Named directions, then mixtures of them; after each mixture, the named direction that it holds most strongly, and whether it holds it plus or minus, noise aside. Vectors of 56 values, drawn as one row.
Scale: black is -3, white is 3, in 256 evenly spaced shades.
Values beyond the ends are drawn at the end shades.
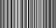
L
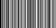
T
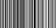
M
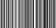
M, minus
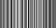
L, plus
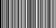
T, plus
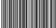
T, minus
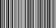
T, plus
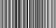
L, minus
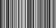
T, plus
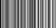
T, plus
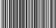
T, minus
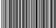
T, minus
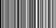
T, plus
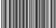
T, minus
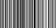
M, plus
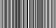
L, minus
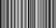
L, plus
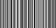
L, plus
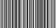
L, minus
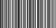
T, plus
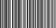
L, minus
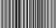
L, minus
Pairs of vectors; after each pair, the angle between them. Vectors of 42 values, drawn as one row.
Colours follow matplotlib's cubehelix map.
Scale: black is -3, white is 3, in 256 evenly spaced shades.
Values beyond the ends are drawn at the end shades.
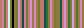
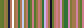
nearly opposite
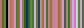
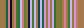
partly aligned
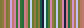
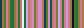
partly opposed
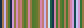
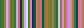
orthogonal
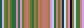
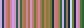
nearly opposite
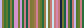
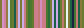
orthogonal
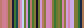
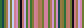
partly opposed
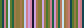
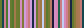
nearly parallel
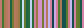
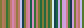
nearly opposite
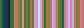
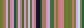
partly opposed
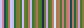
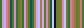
partly opposed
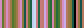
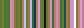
nearly opposite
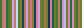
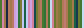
partly aligned
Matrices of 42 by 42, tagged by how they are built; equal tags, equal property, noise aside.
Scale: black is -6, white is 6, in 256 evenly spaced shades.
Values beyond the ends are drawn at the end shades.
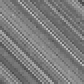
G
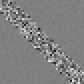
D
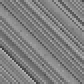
G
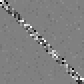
D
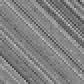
G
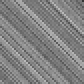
G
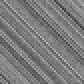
G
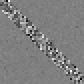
D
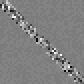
D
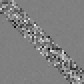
D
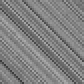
G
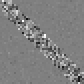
D
